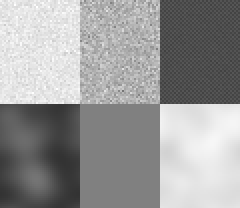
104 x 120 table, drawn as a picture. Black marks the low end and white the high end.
The table splits into 2 rows of 3 panels. Panel 1,1: very high, fine-grained, faint in contrast. Panel 1,2: high, fine-grained. Panel 1,3: low, checkered, faint in contrast. Panel 2,1: low, smooth. Panel 2,2: middling, flat. Panel 2,3: very high, smooth, faint in contrast.
